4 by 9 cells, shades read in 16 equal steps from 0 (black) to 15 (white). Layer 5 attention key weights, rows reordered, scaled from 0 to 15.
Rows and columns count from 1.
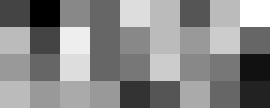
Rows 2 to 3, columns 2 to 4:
4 14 6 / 6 13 6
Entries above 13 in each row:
1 1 0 0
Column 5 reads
13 8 7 3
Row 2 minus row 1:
7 4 6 0 -5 0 4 1 -9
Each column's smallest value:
4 0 8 6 3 5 5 6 1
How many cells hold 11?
5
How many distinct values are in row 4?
7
